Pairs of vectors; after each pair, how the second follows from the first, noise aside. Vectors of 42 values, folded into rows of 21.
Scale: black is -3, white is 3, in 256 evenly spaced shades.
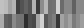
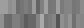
shrunk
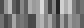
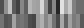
copied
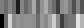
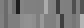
partly zeroed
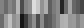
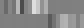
partly zeroed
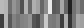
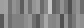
shrunk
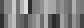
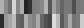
sign-scrambled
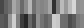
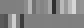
partly zeroed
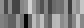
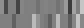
partly zeroed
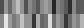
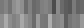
shrunk
